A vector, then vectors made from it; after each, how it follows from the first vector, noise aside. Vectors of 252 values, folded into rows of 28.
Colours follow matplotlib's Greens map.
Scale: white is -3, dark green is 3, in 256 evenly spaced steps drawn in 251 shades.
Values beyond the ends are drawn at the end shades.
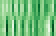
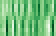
copied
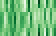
wrapped around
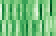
wrapped around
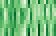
wrapped around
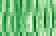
wrapped around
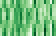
wrapped around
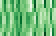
wrapped around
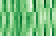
wrapped around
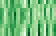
wrapped around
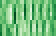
wrapped around
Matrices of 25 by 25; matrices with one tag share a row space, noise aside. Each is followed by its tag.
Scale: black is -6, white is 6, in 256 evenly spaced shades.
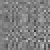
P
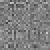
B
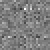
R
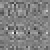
B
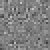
B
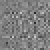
P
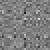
R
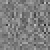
P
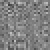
B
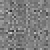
B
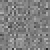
B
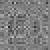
B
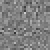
R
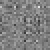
R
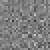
P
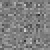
R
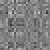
B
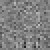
R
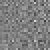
P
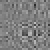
P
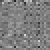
R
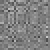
B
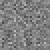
R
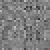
R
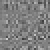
P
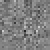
R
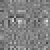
B
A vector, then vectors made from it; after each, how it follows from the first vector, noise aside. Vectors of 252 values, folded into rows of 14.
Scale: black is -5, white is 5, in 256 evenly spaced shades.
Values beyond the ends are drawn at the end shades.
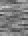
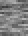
negated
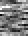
scaled up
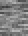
negated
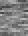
negated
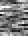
scaled up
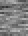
negated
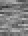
negated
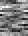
scaled up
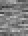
negated
